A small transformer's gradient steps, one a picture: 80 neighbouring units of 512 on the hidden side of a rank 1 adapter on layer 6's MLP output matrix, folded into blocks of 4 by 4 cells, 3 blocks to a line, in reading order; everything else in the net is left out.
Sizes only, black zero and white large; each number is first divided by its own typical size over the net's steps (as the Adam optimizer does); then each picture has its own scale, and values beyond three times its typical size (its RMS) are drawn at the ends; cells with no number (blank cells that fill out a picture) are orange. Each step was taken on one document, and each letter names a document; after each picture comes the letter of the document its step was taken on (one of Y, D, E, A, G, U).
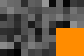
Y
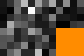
Y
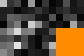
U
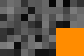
Y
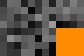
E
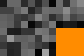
E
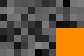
U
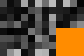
E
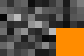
U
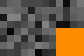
U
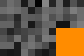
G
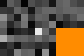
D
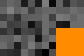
G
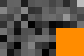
E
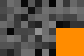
D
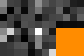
Y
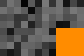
G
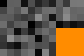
E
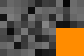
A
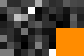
A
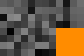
U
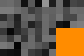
G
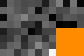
Y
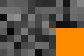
A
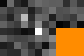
A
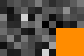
D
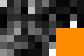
A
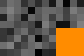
D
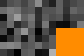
A
